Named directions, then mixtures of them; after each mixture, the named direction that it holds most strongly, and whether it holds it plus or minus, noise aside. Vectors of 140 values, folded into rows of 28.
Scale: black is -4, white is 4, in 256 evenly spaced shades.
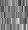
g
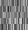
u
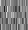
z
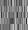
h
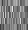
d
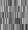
g, minus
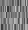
u, plus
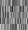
d, minus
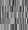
h, minus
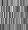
d, plus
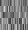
u, minus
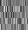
z, minus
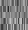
u, plus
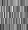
d, plus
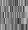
g, minus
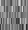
g, minus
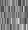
g, plus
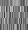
d, plus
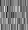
z, minus
